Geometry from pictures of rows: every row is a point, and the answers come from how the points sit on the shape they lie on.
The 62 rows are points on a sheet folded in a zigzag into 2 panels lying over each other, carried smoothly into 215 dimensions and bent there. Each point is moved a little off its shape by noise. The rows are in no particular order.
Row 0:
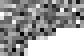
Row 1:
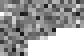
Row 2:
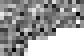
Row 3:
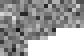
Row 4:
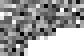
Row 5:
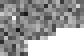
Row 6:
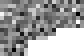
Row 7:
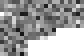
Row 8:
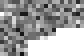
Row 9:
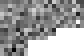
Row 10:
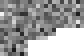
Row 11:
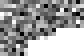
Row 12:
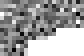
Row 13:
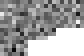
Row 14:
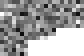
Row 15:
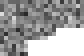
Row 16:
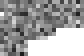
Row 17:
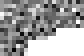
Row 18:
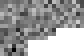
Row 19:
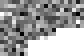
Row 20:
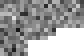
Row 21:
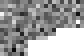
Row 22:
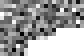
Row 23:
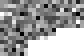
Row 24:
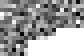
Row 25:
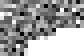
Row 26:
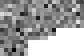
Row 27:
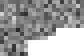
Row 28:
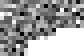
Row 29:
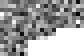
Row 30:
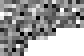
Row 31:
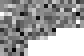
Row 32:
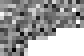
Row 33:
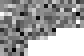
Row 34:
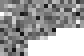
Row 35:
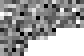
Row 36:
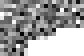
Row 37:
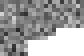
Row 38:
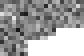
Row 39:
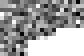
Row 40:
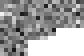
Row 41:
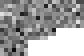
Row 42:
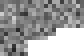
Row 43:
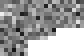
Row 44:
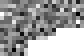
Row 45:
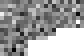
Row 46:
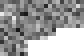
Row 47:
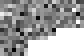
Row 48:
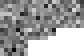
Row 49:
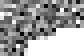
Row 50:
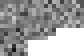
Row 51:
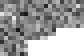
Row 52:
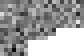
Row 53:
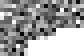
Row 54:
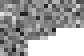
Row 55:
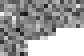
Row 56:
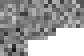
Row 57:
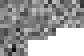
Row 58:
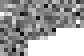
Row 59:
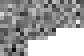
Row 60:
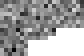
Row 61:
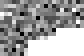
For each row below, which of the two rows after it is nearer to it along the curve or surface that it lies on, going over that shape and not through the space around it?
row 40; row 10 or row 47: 47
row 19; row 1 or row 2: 1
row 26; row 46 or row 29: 46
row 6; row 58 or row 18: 18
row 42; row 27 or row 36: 27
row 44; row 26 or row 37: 37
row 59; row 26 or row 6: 6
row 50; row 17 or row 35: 17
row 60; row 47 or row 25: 47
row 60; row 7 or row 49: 7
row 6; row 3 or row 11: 11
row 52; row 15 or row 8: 15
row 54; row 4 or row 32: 4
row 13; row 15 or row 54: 15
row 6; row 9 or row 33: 9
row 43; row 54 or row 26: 54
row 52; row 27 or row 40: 27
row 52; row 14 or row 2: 2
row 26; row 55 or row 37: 55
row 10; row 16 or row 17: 16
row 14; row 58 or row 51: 58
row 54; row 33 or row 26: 26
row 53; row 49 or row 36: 36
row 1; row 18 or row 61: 61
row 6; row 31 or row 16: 16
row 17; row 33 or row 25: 25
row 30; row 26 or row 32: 32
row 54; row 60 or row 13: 60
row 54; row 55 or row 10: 55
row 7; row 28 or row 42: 28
